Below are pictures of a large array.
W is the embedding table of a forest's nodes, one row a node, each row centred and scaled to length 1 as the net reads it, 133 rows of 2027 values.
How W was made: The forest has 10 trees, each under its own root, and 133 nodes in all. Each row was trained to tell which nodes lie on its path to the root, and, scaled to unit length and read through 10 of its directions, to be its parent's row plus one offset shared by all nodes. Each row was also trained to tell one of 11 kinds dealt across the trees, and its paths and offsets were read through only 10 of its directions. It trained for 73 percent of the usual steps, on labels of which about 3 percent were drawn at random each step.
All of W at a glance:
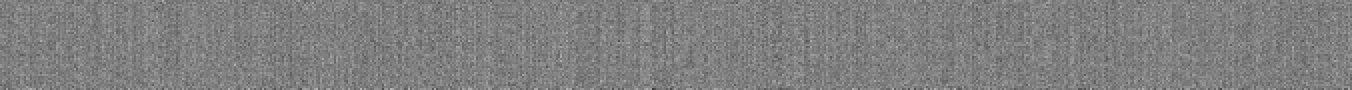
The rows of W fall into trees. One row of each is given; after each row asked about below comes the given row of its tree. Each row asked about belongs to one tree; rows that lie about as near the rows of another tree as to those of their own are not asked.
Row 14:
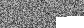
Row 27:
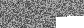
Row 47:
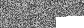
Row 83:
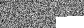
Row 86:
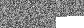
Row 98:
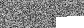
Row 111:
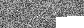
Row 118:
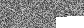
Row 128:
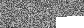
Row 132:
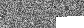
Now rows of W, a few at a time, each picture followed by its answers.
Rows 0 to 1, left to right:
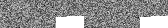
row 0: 128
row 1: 47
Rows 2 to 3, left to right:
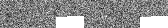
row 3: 14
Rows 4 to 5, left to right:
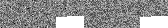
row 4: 14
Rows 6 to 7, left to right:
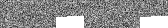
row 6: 98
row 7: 47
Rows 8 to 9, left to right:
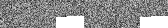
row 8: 128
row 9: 27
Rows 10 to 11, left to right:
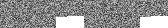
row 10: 111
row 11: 132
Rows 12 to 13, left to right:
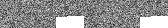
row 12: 132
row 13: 118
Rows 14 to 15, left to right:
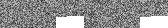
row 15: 118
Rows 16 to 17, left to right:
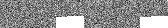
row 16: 132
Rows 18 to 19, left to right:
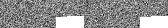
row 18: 27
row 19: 47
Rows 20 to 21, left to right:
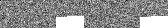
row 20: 47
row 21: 27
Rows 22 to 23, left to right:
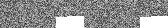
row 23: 132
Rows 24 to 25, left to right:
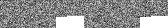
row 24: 47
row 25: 111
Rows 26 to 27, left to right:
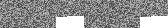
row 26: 86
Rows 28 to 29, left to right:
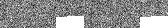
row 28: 47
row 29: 118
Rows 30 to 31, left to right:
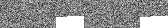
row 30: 47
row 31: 14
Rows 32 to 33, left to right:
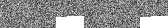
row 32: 128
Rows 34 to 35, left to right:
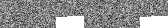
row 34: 111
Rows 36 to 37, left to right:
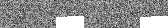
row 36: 132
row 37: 132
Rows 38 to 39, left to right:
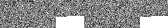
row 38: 118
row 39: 86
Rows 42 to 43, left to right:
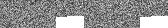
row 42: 128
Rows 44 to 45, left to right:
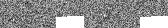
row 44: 27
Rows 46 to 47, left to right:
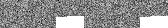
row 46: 27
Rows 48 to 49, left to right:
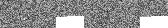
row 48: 47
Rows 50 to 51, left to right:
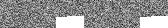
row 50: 111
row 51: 27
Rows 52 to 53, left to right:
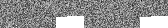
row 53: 86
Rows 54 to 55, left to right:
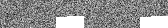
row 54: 118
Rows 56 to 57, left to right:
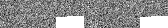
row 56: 83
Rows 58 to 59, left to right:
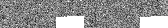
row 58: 111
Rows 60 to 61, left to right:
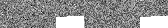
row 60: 47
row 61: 111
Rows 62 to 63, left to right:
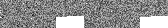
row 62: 14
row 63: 83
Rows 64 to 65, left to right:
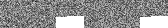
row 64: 83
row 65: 128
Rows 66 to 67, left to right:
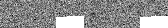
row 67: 118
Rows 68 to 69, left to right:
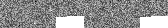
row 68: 118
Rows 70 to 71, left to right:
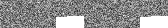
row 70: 111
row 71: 47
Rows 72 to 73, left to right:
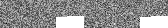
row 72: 14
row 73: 128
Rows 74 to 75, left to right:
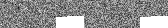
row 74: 27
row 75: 132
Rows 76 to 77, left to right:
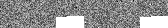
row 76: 128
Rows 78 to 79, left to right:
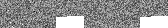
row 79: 128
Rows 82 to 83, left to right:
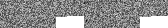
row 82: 83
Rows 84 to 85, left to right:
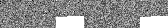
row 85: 111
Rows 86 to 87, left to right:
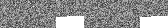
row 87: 86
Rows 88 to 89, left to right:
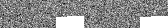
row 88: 111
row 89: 111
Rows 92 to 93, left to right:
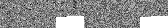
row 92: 128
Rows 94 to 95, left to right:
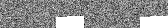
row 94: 86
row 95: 83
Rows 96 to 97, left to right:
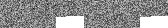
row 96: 118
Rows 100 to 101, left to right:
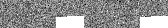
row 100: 27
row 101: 128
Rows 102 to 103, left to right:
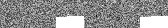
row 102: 118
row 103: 47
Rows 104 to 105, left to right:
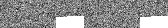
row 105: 118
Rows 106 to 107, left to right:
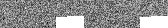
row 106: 132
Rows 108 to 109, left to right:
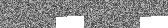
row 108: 47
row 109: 47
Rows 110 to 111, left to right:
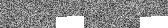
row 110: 128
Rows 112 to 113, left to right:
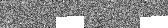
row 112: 132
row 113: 47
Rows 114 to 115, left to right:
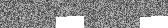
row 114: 118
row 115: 128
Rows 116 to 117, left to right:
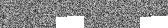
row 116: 111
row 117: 111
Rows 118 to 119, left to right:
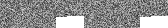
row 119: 111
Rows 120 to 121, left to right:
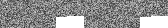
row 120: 118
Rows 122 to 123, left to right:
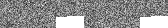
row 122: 118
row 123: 128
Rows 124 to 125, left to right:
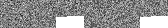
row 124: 86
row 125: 118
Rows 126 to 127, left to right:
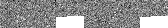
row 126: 128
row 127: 14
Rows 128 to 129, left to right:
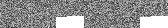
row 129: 83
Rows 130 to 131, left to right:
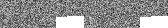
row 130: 111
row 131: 132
